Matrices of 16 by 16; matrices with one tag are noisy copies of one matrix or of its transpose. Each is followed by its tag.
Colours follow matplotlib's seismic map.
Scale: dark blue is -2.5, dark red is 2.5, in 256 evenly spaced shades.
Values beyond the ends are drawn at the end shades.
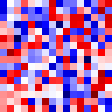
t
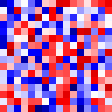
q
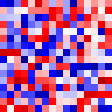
t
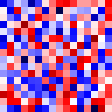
q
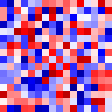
q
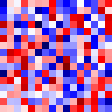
t
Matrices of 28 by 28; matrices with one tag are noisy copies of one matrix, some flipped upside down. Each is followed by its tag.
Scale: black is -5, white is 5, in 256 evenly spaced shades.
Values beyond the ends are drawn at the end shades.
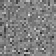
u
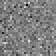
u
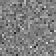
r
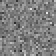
r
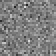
u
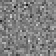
u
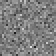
r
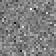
r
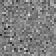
u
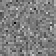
r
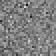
u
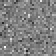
u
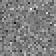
r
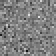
u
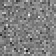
u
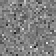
r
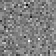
u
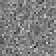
r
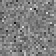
r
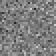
r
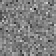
r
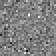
u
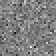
r
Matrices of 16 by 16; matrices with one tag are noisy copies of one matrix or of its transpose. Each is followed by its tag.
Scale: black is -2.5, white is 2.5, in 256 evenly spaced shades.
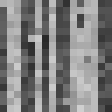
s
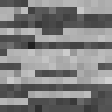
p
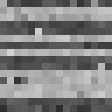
s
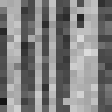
s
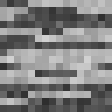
p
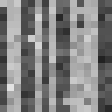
s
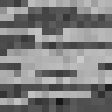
p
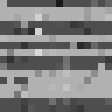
s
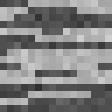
p
